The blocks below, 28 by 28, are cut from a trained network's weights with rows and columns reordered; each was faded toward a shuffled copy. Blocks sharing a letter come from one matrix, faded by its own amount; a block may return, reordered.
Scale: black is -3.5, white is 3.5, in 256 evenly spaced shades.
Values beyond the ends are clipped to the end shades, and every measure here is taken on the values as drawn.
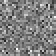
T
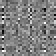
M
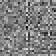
M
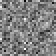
M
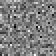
T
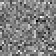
T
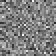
T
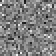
T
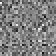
M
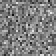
T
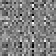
M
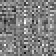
M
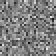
T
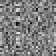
M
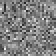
T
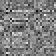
M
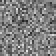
T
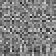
M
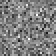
T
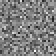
T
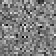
T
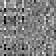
M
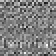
M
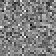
T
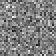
T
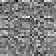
M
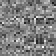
M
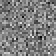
T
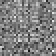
M
